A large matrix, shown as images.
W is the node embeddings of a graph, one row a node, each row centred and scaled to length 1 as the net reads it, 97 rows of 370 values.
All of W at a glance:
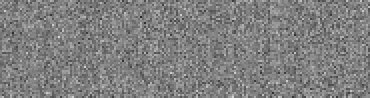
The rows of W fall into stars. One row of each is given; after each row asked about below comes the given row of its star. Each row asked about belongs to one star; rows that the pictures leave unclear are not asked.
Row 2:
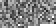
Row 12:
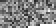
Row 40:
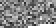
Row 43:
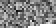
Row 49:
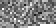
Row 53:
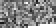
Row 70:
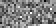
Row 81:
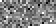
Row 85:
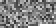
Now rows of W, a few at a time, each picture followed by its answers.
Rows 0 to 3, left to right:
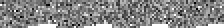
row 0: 43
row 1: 43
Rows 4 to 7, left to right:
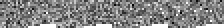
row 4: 81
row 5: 49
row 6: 2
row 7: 70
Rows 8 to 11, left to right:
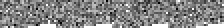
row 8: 43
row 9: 53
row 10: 81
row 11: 81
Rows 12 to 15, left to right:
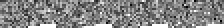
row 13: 70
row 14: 12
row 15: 85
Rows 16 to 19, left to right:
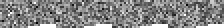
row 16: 49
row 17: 85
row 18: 70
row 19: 70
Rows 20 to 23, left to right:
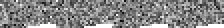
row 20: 43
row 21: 2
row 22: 43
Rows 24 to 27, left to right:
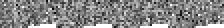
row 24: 53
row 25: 43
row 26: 12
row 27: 43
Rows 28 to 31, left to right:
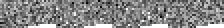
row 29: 85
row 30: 40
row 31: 53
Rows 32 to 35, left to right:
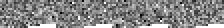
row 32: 81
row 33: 12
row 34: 43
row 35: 2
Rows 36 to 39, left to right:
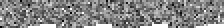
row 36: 70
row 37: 53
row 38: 12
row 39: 43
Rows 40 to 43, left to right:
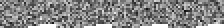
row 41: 49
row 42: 49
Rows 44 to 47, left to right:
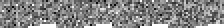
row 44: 53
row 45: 81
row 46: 2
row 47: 43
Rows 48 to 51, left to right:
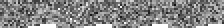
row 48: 81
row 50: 49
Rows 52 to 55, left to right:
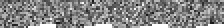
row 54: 49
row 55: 81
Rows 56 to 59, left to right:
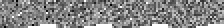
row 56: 85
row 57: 81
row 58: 49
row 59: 2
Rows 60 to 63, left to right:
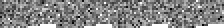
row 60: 43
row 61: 12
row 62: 53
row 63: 81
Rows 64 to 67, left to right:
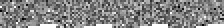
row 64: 12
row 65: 49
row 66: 49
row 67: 40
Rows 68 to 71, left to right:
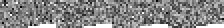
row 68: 2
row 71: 40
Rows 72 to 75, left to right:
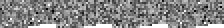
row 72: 40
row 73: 49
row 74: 81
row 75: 49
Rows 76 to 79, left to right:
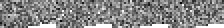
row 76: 40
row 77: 81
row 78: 70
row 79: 2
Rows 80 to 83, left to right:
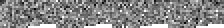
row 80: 12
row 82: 53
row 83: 12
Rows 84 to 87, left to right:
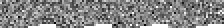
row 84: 85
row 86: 85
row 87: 2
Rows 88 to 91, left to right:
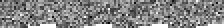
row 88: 53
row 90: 81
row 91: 2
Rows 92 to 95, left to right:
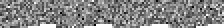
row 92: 49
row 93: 70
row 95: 2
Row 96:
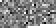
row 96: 2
